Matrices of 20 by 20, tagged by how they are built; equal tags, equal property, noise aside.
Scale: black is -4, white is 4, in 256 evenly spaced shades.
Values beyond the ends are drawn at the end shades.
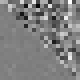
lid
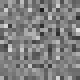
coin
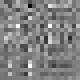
coin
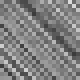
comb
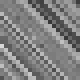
comb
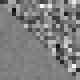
lid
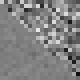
lid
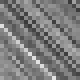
comb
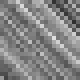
comb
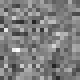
coin
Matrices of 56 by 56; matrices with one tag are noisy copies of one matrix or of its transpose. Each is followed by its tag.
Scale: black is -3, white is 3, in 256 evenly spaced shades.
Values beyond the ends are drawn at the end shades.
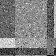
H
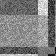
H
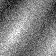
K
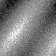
K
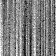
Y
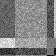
H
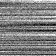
Y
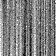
Y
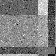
H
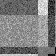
H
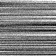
Y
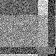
H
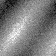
K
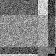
H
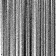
Y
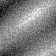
K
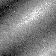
K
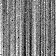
Y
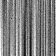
Y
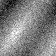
K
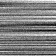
Y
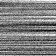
Y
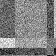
H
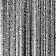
Y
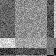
H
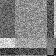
H
